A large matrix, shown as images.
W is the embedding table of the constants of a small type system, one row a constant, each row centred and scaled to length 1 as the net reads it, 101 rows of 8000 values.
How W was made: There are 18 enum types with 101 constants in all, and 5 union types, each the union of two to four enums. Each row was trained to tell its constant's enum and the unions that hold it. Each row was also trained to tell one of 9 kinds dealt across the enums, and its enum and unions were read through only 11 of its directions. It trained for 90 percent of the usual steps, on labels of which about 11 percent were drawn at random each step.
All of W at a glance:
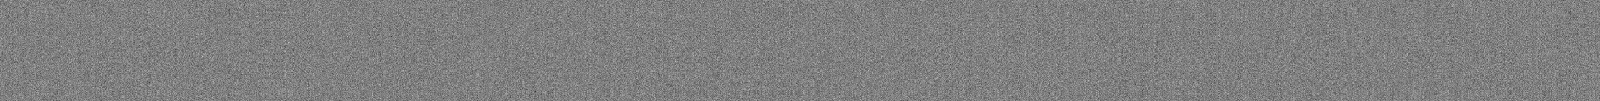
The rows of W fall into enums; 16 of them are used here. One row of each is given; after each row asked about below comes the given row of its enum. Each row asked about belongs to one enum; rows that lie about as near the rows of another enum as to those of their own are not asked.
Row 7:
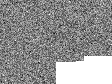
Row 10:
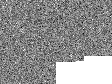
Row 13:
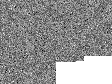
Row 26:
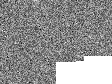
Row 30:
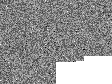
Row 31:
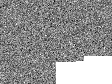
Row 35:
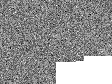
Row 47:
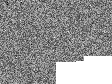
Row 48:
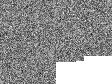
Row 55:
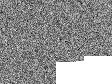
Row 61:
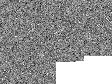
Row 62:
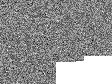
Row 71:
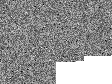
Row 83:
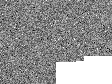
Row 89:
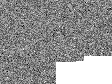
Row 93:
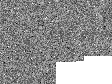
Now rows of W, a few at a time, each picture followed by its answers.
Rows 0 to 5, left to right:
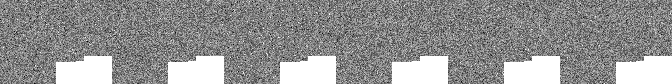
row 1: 93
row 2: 10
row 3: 71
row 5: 47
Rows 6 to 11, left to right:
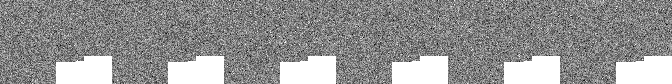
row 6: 26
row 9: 13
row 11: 26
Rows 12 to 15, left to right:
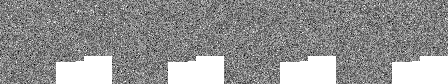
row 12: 71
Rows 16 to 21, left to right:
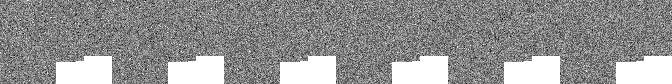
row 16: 31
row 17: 83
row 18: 93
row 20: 13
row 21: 62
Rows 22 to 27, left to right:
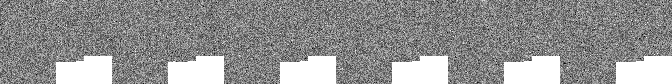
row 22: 48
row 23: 71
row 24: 26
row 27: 93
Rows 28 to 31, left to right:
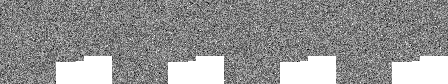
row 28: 35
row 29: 48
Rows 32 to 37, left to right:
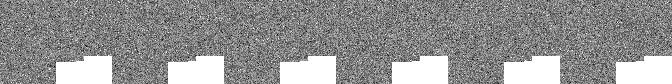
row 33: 13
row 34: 13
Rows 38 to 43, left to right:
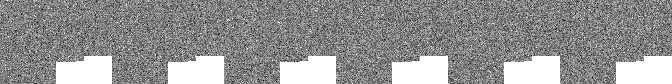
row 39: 10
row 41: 35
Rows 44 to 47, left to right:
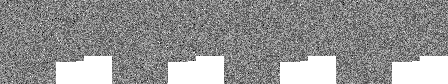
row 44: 89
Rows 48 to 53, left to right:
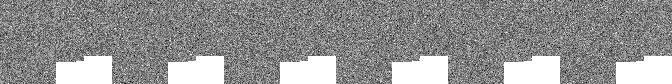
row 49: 55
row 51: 89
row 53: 83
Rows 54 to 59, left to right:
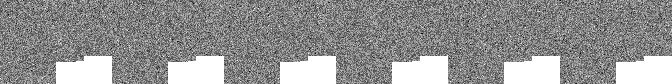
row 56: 55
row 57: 47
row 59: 30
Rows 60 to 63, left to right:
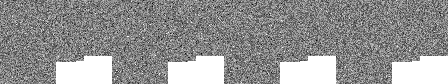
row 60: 47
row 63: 48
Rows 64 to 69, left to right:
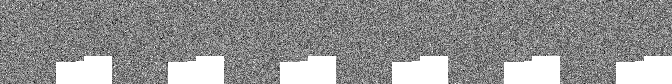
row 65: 10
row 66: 35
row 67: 55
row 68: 93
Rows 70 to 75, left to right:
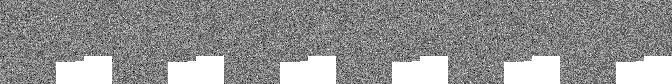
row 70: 71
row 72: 83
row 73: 13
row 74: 61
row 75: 89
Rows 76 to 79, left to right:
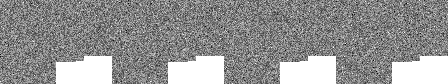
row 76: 89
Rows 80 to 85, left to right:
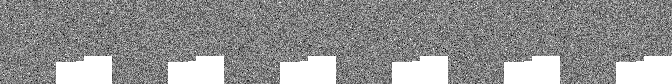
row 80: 89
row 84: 93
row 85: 71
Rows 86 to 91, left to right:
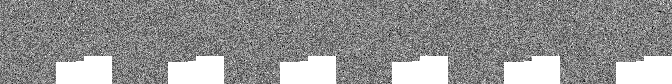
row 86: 26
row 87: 55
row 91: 48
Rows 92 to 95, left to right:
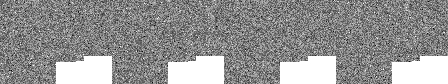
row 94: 26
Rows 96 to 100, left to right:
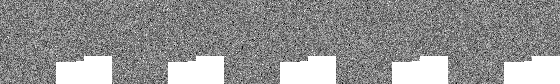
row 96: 48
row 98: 30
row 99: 35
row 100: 47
